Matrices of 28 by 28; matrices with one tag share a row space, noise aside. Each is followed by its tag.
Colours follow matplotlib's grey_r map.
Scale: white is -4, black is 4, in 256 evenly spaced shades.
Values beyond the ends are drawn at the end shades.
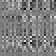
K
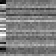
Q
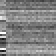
Q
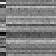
Q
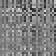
K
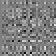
K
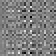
K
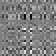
K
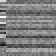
Q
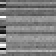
Q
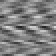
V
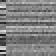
Q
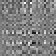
K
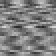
V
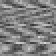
V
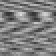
V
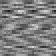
V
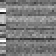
Q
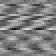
V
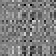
K
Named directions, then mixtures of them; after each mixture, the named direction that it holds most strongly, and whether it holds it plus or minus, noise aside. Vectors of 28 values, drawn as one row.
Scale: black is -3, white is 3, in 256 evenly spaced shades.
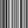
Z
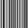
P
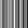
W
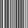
P, minus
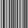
P, plus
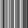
W, plus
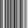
W, minus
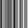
W, minus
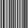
P, plus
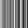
W, plus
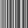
Z, minus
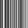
P, minus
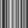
Z, plus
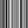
Z, plus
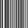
P, minus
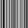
P, plus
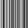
P, plus
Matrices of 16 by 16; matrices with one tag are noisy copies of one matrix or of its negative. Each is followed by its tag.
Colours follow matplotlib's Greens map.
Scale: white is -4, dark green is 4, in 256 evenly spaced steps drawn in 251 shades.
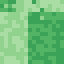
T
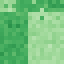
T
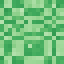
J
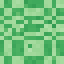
J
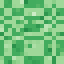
J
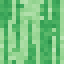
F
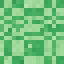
J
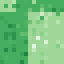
T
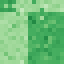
T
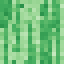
F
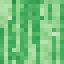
F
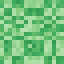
J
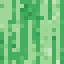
F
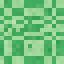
J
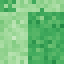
T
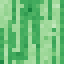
F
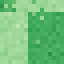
T
